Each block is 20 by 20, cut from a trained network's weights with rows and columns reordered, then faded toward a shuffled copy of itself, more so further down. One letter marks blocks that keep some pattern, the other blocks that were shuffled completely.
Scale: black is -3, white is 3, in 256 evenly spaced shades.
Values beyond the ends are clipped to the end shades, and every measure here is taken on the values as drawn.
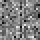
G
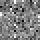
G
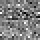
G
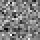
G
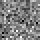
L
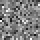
L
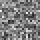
G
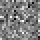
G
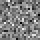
L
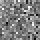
L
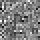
G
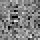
G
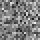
G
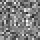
G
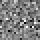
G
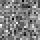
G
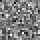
L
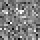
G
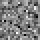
G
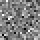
L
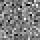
L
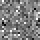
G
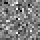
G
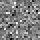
L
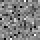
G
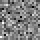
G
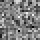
G
